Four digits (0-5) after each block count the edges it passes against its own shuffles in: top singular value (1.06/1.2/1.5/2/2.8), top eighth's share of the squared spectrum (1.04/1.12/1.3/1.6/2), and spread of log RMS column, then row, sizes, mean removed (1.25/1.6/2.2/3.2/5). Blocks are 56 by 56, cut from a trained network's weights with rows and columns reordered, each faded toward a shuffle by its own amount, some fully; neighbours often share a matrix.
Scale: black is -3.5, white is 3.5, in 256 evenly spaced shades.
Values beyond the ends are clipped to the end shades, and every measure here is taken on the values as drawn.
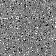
1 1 0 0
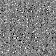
1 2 0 1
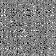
2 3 0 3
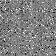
1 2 0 1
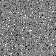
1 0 0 1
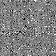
1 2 0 2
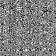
2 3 0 2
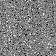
0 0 0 0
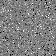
0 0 0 0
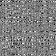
3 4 0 3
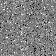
1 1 0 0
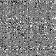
2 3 0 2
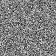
0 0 0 0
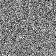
0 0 0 0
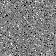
0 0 0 1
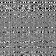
3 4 0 4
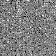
1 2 0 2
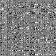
2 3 0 3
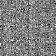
2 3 0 3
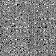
2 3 0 2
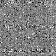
2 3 0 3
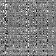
3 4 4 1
